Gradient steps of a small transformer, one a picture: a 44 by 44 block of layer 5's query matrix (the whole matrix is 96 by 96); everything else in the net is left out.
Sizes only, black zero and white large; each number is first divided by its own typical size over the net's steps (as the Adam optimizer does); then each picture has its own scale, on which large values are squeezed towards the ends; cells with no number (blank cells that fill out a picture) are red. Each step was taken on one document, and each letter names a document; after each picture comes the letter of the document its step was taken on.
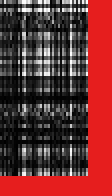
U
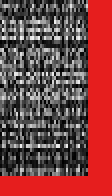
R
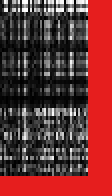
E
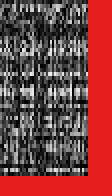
R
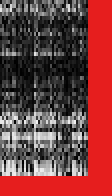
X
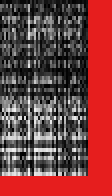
X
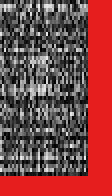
R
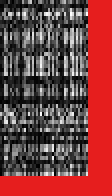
E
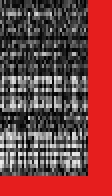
X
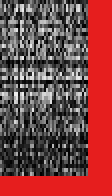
R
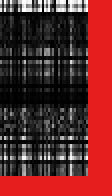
U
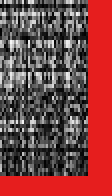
R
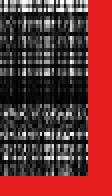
U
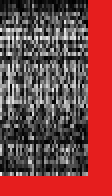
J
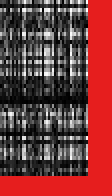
U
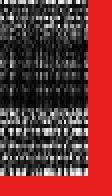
E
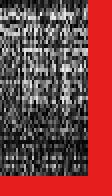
J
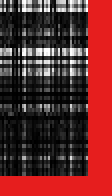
U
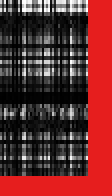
U
